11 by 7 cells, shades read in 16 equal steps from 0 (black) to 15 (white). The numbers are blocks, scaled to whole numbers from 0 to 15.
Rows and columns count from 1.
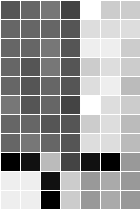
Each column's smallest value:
0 1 0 4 1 0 9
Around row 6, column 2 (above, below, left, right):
5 6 7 6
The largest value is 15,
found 2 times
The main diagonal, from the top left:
5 6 7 5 13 13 11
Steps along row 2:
same same down up same same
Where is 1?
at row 9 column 2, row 9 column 5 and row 10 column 3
